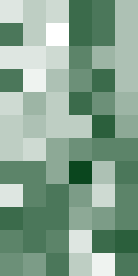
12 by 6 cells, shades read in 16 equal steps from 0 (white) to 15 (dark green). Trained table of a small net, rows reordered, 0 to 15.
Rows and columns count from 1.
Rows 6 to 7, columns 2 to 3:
5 4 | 3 7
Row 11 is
10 11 10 2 12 13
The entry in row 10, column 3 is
11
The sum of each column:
80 75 76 104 101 98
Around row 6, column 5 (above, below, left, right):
9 10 4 7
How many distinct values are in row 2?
5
